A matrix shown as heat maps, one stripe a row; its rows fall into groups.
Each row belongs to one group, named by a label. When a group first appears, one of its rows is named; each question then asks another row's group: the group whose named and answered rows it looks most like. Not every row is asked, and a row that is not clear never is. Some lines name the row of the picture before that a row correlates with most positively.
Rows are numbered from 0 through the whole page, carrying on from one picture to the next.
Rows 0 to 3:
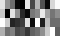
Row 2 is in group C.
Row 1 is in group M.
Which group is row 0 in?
C
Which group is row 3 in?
M
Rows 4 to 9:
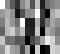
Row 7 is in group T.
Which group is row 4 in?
C
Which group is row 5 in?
C
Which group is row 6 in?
T
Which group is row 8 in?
M
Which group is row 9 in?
C
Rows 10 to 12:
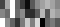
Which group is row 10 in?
M
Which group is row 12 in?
C
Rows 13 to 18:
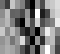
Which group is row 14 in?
C
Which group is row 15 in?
C
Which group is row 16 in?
M
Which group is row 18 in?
M
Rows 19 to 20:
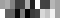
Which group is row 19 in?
C
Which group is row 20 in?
M
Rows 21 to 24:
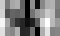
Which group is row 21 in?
M
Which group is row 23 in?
M
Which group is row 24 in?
M
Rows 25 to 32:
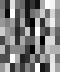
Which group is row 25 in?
M
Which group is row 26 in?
M
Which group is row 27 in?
T
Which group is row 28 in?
C
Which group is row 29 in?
T
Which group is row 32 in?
C
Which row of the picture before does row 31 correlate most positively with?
21
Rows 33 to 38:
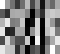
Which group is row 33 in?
C
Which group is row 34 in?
T
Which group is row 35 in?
T
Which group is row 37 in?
C
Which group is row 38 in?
T
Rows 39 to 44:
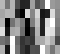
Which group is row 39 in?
M
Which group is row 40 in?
C
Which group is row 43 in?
M
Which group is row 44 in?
M
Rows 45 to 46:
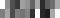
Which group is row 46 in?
C
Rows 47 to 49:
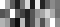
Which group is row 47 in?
C
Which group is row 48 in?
M
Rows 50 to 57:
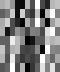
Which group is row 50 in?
C
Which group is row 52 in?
C
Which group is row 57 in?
M
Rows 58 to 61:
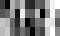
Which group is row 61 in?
T
